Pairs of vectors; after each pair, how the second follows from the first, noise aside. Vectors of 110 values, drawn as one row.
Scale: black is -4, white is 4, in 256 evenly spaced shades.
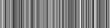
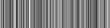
reversed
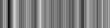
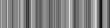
reversed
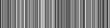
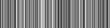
copied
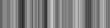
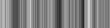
wrapped around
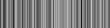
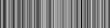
copied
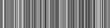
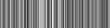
shuffled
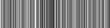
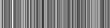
shuffled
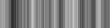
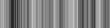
copied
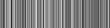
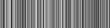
copied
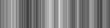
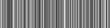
shuffled
